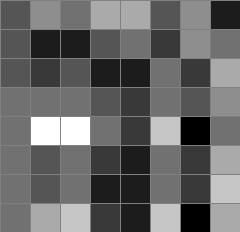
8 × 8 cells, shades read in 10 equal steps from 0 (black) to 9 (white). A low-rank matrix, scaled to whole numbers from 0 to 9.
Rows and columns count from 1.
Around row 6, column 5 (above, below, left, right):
2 1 2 4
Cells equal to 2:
9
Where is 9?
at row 5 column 2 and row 5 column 3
